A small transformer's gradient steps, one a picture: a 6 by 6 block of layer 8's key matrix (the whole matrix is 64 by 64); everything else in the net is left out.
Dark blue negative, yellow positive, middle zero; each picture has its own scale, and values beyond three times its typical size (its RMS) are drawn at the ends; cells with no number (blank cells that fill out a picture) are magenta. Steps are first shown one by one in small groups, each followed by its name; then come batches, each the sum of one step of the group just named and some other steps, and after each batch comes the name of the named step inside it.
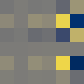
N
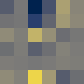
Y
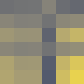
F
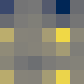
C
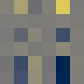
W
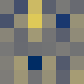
W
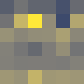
C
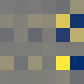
N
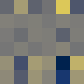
W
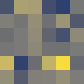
N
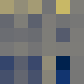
W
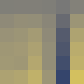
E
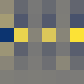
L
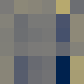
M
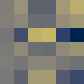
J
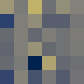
L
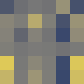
M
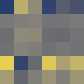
L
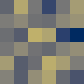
J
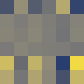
E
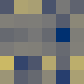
M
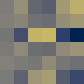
J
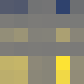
L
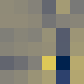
E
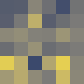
L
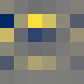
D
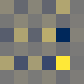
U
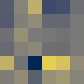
U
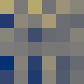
D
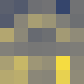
D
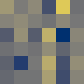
U
